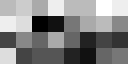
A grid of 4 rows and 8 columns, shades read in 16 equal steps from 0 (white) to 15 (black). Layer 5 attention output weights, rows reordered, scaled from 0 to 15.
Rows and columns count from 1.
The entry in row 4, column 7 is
9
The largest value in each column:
11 11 15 14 13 14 11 12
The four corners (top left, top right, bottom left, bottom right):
4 1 2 8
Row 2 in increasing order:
1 2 4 5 7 8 14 15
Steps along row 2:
up up down down down down up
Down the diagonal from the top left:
4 2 9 10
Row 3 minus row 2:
10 5 -6 -9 1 8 7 5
